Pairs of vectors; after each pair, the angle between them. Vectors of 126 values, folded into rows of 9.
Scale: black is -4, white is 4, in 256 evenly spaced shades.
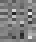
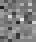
orthogonal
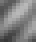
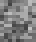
partly aligned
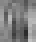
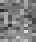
partly opposed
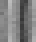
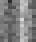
nearly opposite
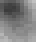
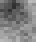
nearly parallel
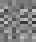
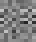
nearly parallel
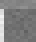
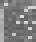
partly aligned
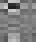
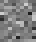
orthogonal
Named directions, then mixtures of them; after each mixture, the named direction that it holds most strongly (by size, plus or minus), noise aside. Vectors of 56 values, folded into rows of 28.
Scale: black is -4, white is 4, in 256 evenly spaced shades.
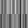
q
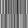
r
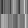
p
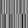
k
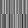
k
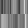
p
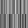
q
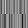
k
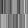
p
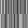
r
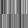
q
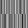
k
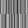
r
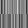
r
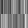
p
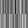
k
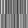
r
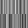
k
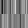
p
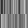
p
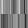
p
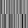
k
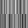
k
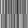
r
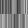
p
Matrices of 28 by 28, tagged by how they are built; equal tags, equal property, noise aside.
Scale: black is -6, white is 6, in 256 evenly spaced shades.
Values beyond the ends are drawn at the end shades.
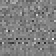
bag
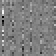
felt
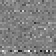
bag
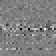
bag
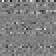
bag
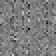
felt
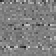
bag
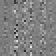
felt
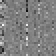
felt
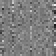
felt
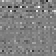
bag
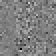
felt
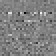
bag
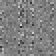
felt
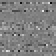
bag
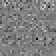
bag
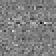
bag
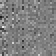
felt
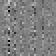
felt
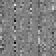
felt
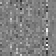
felt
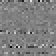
bag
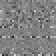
bag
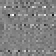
bag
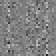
felt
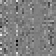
felt
